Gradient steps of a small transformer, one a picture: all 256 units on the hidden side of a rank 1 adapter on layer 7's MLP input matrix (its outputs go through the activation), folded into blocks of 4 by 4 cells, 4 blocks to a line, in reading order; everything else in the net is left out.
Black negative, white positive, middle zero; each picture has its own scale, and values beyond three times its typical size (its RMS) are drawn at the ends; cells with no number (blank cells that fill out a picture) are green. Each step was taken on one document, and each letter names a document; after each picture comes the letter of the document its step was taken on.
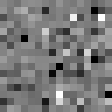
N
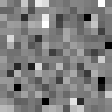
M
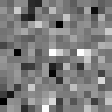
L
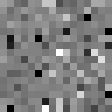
M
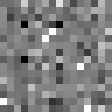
L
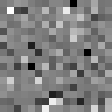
N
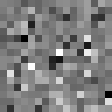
N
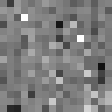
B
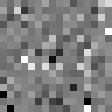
L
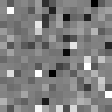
M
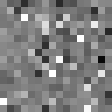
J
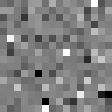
M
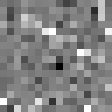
L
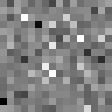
B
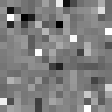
L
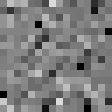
J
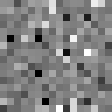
M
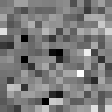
N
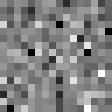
L
